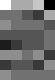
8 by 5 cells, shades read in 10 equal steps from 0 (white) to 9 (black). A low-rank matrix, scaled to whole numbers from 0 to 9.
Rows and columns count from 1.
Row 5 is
8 7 6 6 5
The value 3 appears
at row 1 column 2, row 1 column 3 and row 2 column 5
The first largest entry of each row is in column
5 4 5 1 1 5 1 2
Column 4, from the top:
2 7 5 6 6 4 7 5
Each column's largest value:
8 7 6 7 9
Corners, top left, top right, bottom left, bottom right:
0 9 4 5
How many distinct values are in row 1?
4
